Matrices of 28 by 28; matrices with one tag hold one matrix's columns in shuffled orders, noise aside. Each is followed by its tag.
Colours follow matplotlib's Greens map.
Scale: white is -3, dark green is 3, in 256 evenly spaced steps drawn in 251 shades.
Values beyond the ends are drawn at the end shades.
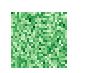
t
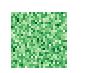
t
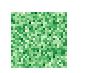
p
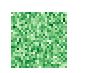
t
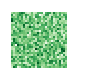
t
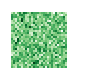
t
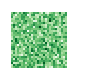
t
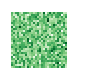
t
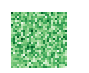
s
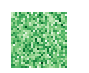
t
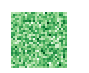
p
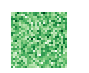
s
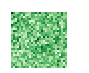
s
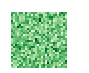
t
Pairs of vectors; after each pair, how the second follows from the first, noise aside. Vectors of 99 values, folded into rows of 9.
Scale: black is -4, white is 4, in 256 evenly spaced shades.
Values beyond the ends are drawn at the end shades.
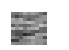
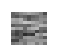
copied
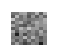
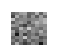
copied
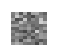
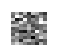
scaled up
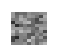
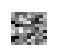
scaled up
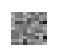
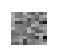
copied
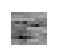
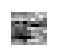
scaled up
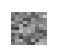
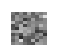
copied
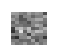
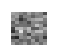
copied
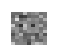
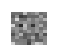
copied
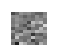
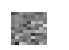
copied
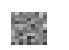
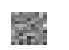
copied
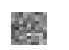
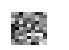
scaled up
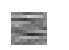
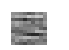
copied
